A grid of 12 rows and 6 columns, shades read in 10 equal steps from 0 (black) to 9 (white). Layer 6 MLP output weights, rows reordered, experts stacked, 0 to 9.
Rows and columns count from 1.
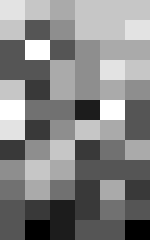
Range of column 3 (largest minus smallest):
6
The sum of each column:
62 50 54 49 69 53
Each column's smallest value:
2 0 1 1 3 0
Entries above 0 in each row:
6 6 6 6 6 6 6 6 6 6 6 4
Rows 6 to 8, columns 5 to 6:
9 3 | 6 3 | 4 6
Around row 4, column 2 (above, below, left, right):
9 2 3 6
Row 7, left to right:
8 2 5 7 6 3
